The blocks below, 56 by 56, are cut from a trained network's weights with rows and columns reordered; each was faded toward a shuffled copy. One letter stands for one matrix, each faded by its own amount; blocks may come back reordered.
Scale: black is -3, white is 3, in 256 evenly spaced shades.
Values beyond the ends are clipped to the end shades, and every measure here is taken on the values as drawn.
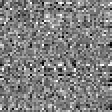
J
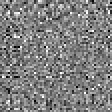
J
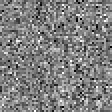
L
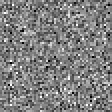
L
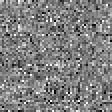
J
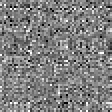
J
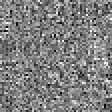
L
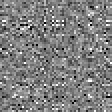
J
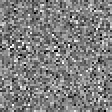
L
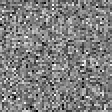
L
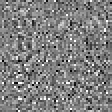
J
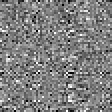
J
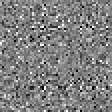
J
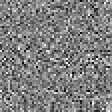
J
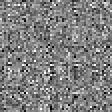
J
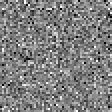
L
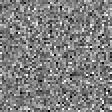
L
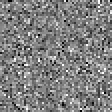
L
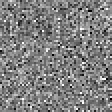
L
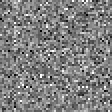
L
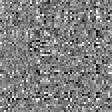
J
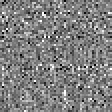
J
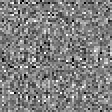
J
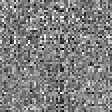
J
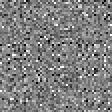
J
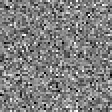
L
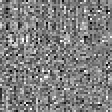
J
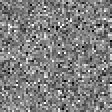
L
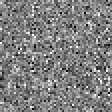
L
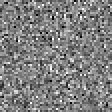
L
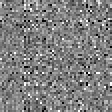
J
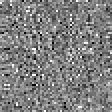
J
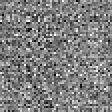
J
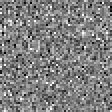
L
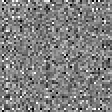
J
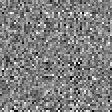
J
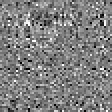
J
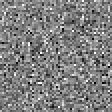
L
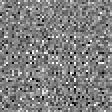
J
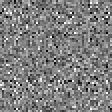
J
